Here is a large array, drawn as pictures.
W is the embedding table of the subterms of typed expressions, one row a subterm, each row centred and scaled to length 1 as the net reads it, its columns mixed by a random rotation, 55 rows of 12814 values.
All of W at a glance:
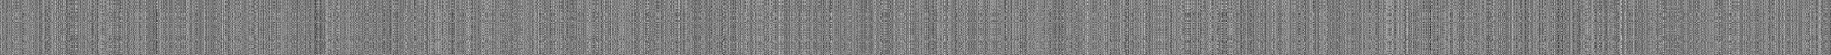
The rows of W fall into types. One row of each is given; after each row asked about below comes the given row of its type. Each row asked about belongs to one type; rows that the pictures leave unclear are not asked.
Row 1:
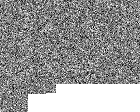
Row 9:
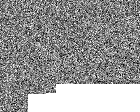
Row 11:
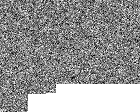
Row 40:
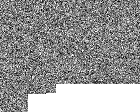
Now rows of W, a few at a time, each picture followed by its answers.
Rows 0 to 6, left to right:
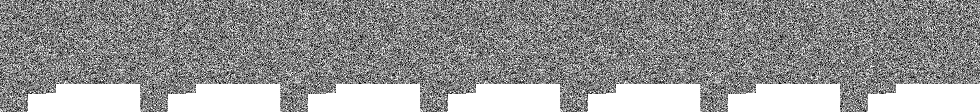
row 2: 1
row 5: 1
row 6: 1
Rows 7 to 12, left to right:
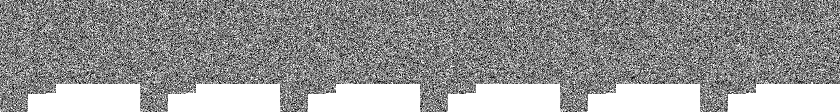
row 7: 1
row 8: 11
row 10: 1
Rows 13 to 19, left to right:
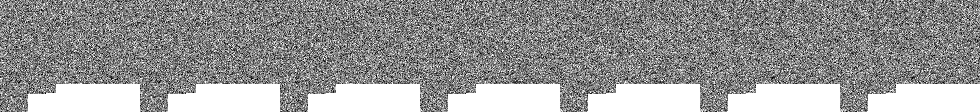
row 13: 40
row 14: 40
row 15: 9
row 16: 40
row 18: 11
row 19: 11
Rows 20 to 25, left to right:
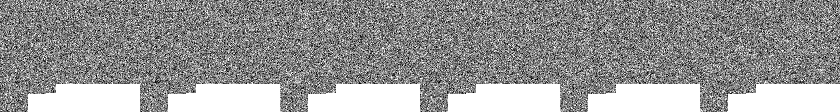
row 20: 9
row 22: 1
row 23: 40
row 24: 1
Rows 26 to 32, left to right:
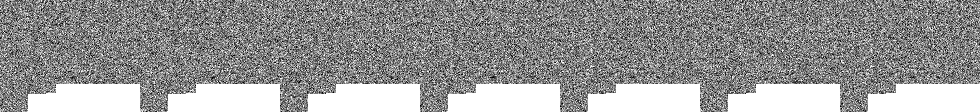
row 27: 11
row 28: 40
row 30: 1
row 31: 40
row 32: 1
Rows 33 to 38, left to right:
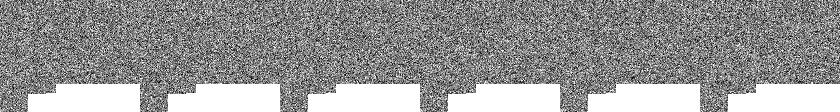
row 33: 1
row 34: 40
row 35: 9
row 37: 11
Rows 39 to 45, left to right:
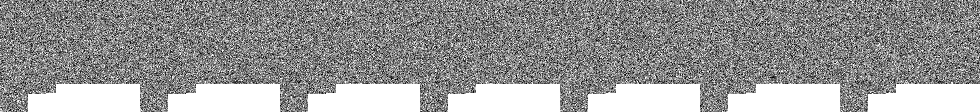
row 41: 40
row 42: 9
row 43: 9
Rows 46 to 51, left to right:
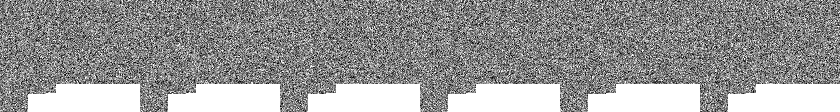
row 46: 9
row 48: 1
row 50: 40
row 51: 9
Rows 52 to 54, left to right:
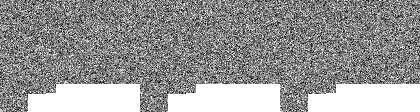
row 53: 40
